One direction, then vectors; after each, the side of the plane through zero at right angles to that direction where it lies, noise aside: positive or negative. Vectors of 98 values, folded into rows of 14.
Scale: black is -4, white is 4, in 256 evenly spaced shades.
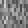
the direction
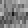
negative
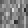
positive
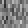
negative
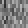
negative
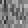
negative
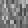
positive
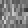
positive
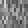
positive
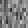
negative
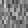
positive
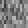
negative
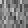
positive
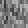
negative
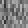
negative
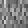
positive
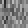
negative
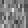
positive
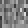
negative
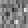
negative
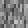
negative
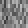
negative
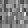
negative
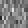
positive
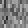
negative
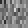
negative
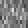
positive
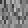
negative
